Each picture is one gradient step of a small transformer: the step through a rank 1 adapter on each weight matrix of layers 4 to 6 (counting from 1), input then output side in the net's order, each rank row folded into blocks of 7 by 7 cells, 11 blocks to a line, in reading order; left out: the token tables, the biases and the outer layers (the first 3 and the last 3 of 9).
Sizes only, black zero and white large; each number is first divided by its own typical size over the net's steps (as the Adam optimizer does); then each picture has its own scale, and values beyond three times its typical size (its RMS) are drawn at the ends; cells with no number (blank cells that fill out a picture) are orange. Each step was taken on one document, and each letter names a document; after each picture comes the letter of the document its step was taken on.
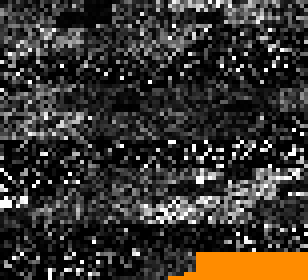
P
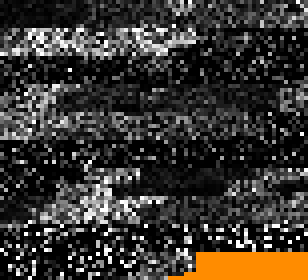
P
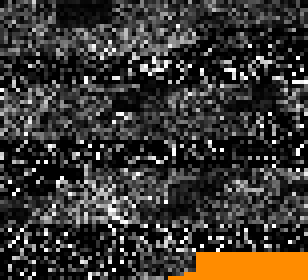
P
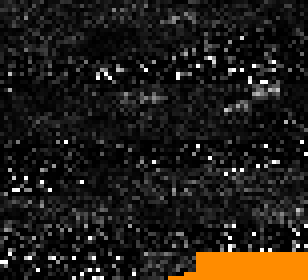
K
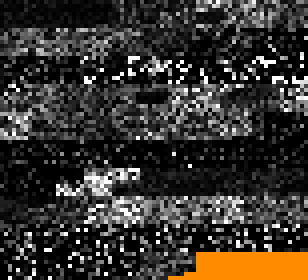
P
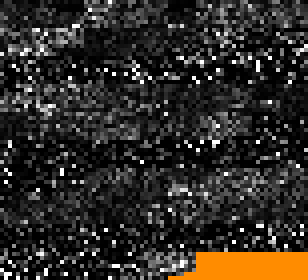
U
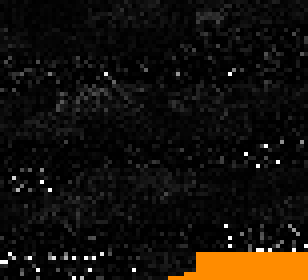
K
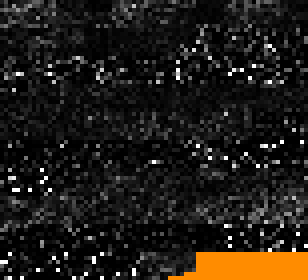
K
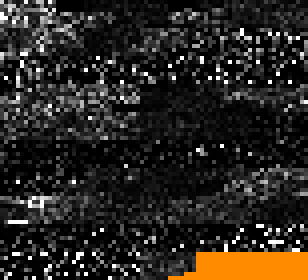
U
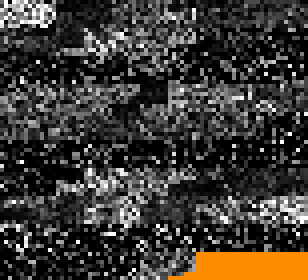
P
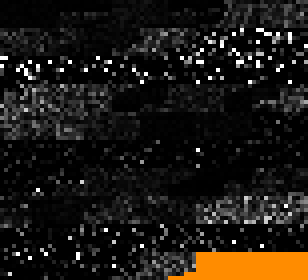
U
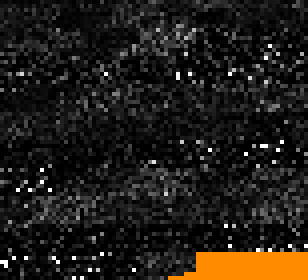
K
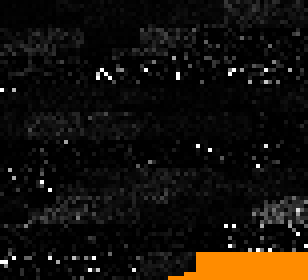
K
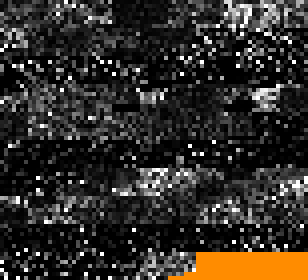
U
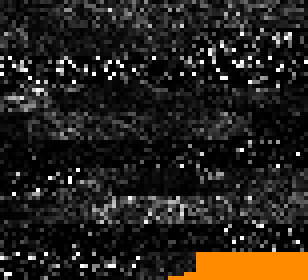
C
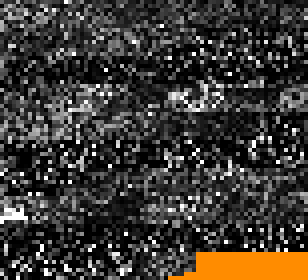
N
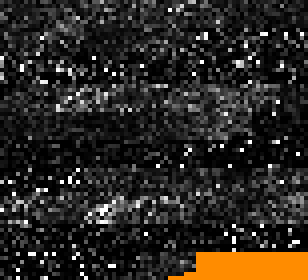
C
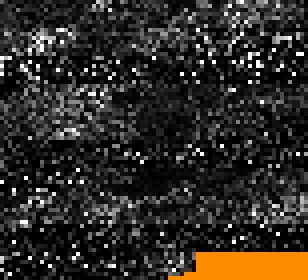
C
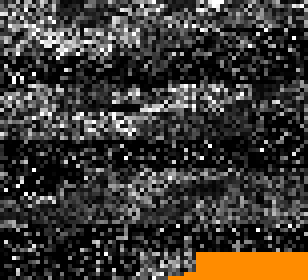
P
